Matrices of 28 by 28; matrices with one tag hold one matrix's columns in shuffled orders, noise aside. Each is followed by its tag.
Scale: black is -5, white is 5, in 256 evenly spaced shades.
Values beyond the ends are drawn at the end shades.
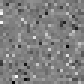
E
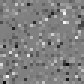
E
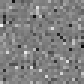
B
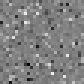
E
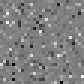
E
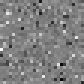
E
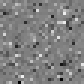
E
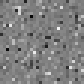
B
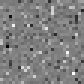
B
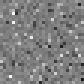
E
